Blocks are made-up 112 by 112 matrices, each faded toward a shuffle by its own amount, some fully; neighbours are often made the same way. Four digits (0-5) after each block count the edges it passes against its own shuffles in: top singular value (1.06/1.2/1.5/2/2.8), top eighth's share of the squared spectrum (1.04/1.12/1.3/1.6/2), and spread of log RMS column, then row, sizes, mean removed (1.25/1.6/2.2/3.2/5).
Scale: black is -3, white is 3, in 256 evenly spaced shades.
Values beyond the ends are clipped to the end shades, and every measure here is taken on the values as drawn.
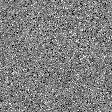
0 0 0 0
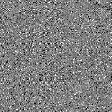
4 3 2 2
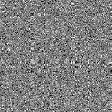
4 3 2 2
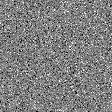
2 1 0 0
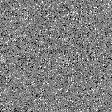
3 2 0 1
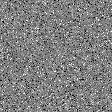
1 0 0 0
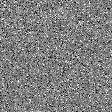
2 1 0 0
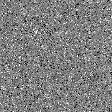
3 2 1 0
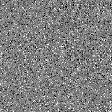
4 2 1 1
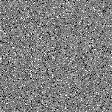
3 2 1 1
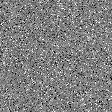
2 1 0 0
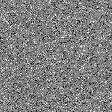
3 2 1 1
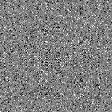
4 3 1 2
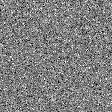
0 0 0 0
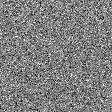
0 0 0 0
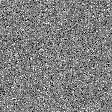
0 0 0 0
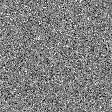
0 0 0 0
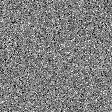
0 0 0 0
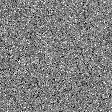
1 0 0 0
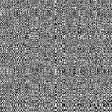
5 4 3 3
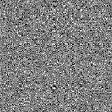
4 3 2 2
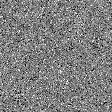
1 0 0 0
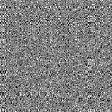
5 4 3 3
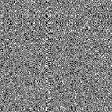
4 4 3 2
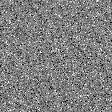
2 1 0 0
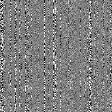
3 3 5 0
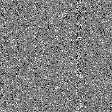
1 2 3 0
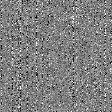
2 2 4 0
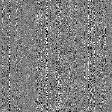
2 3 4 0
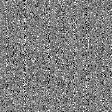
1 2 4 0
